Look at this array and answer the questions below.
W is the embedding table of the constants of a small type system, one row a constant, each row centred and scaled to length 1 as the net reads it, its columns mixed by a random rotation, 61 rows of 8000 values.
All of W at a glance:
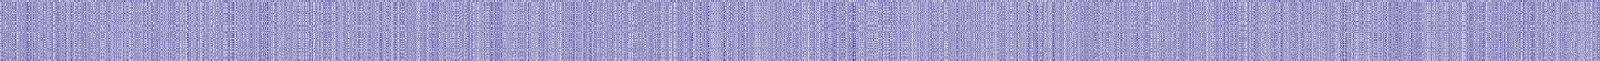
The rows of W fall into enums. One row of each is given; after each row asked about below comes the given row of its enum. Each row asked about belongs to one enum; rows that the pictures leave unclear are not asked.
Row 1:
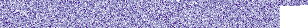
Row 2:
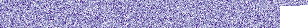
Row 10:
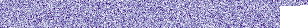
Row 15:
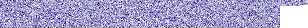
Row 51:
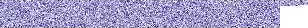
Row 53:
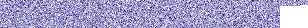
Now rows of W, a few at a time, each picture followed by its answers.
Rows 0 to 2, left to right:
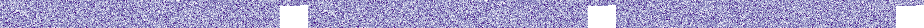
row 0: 1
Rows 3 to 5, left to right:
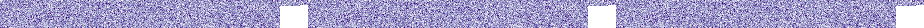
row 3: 10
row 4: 10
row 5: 10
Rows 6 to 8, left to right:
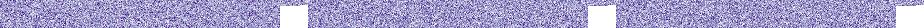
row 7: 2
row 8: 2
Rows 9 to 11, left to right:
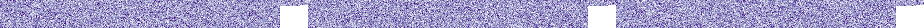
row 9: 15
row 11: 51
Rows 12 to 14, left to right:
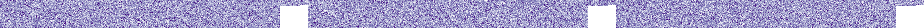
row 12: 15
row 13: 1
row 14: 2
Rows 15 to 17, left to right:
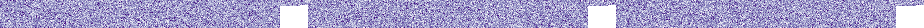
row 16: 10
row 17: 2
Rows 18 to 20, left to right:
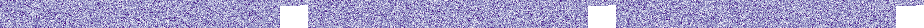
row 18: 15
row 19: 53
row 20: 2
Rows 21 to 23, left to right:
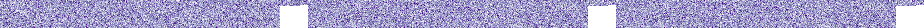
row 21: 1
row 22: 10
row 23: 10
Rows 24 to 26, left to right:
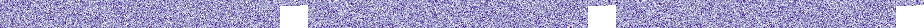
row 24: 2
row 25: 51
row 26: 51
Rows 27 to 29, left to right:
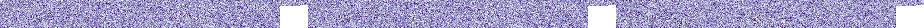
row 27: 10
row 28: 10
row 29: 15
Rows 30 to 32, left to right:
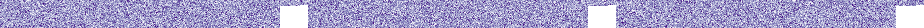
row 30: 51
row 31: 2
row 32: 1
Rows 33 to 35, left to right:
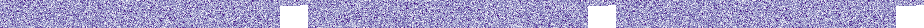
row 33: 53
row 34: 10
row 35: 53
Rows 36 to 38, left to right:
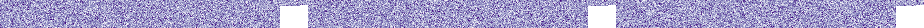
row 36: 2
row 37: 53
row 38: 51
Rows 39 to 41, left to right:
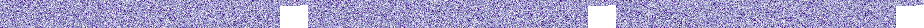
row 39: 53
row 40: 53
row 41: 15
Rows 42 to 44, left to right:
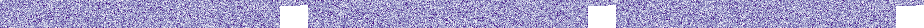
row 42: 10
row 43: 15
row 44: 2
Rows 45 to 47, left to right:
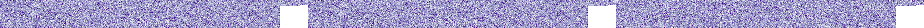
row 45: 15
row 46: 15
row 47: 10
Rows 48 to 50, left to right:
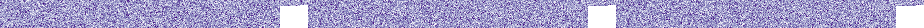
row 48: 51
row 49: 2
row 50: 2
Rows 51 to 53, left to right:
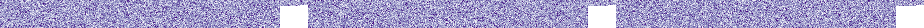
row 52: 15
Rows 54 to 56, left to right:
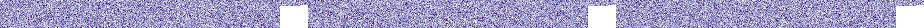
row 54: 10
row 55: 15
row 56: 53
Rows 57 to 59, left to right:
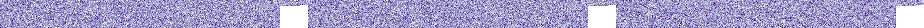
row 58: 2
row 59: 15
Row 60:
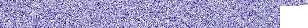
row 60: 15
